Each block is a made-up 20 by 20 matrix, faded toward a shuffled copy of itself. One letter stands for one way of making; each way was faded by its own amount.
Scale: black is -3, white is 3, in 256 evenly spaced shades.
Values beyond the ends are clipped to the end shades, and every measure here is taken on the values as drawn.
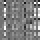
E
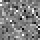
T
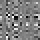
E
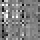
E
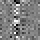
E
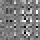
E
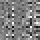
E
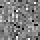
T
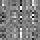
E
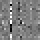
E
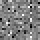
T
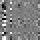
E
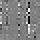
E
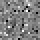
T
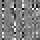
E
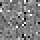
T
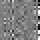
E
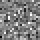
T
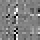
E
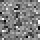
T
